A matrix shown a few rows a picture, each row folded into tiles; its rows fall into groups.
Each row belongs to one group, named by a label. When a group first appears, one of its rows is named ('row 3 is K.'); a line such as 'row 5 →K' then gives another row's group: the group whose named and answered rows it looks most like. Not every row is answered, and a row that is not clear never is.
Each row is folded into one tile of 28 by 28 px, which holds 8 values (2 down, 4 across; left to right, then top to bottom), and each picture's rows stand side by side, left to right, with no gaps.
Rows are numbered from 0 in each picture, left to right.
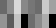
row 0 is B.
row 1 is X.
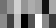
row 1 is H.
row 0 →B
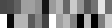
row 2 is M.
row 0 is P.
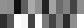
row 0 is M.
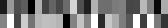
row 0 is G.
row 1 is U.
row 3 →G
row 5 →H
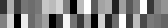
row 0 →G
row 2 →H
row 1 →X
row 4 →G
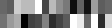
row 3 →G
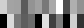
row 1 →B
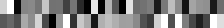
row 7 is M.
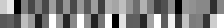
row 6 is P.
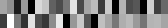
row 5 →U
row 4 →U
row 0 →H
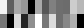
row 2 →X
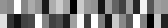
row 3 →H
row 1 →H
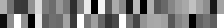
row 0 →M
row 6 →X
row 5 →U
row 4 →H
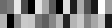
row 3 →X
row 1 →U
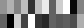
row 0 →B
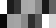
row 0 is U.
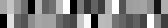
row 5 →H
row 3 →P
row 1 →U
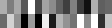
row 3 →G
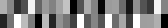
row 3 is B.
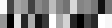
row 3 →M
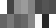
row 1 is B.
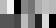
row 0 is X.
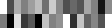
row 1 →B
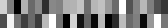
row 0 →H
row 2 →B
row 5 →M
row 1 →M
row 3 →B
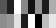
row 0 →X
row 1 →P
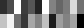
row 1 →X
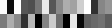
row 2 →B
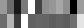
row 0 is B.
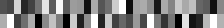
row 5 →H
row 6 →B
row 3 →G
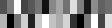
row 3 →G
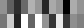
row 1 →H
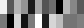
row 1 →G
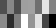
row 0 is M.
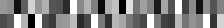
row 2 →X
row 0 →M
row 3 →H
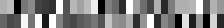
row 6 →B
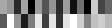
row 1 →G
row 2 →U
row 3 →U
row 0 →H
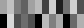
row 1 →B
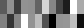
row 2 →X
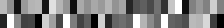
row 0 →H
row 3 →B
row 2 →H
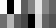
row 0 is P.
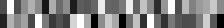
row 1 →H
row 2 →M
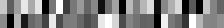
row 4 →P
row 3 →M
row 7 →U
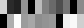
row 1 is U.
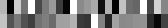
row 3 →H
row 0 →P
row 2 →X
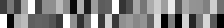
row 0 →P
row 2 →H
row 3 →G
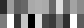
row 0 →G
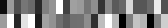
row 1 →P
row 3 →M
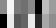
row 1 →P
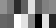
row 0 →M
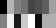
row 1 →P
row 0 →G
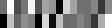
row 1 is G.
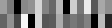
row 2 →P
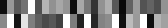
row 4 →P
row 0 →G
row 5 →P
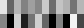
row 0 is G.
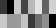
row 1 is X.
